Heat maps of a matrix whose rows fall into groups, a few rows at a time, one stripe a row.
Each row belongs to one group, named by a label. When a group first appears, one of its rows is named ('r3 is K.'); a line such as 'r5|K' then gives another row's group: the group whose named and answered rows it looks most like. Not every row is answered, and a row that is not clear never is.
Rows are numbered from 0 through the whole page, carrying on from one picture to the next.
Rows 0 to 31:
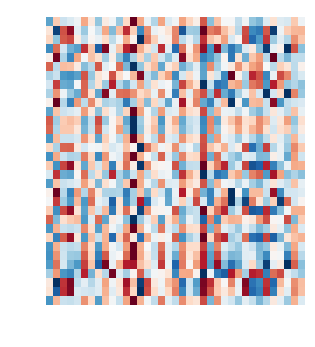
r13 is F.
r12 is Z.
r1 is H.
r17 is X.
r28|X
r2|H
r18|F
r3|F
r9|X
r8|F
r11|Z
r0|F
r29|H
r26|F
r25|F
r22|Z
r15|F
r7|X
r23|F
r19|X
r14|H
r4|X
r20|X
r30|H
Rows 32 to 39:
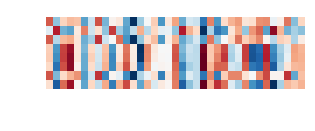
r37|H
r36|H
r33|X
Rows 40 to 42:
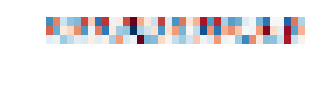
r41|Z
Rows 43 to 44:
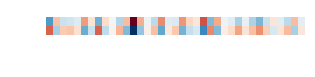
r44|Z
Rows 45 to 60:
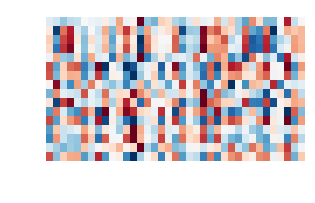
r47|H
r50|Z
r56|Z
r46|H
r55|F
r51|Z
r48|H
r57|F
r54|H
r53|F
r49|X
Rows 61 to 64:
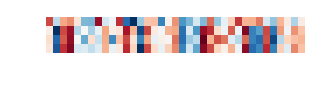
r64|H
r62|H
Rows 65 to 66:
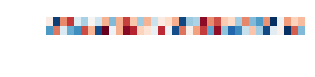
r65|H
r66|F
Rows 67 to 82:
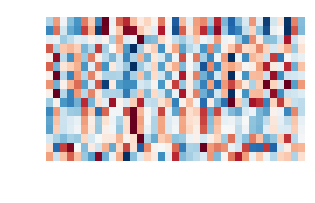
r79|F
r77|F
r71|X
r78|F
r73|X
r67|F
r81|H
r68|F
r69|X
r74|Z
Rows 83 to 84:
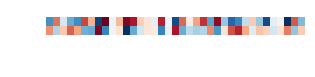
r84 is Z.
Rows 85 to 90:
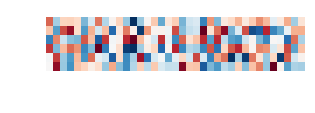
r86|H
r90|X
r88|Z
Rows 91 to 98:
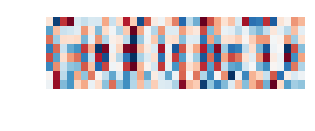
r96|F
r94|F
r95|Z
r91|H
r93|Z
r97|X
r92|F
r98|X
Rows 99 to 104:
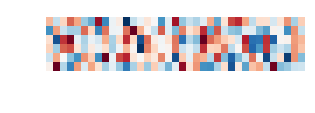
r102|H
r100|F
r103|F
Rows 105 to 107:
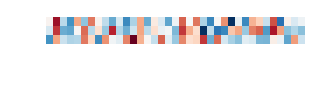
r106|X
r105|X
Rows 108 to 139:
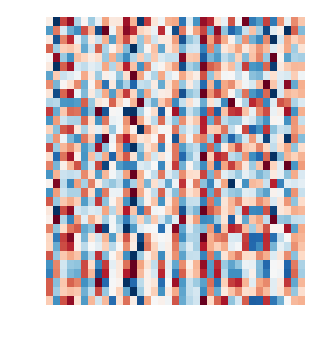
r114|F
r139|H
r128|Z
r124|Z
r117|X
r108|H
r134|Z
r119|F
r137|Z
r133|H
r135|F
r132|H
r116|H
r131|Z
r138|Z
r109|F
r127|F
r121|F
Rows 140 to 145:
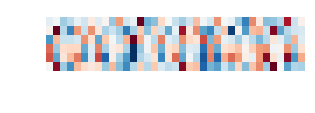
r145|X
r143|Z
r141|X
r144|Z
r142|F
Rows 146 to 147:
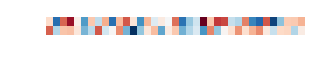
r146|H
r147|Z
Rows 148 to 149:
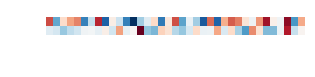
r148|Z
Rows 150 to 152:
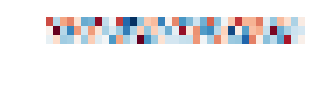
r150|Z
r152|X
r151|X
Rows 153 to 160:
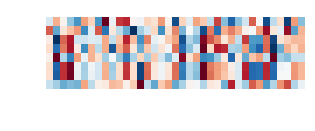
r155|H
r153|F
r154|Z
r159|H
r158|H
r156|H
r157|X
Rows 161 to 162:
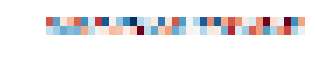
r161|Z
